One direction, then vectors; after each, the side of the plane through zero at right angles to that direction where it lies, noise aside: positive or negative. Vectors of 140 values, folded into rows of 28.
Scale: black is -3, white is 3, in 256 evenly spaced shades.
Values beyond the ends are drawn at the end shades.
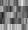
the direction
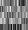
negative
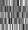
positive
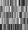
negative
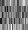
positive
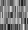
negative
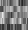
negative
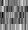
positive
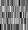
negative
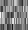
negative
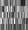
negative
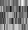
positive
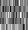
positive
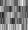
positive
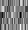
positive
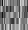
positive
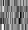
positive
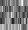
positive
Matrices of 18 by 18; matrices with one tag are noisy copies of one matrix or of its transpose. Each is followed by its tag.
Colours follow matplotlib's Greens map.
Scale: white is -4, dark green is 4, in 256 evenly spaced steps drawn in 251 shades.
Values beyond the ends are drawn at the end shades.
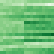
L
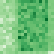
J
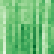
L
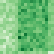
J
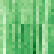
L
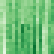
L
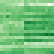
L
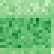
J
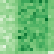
J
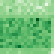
J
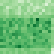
J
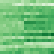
L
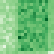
J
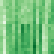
L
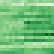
L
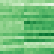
L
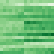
L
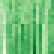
L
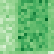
J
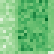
J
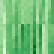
L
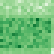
J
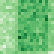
J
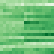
L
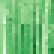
L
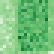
J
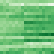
L
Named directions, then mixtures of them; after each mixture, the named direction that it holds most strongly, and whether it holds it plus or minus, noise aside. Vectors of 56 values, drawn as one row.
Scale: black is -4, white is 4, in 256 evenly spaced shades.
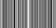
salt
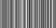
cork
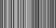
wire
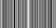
salt, plus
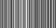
cork, plus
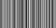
cork, minus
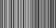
wire, plus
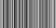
wire, minus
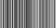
wire, minus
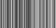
wire, minus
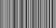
cork, minus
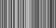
wire, plus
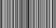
salt, minus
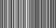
wire, plus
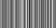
cork, plus
